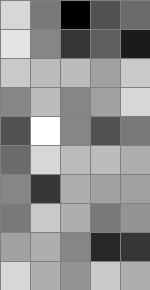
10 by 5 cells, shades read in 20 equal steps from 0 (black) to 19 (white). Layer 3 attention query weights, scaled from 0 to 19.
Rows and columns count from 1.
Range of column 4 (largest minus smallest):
12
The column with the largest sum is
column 2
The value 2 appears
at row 2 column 5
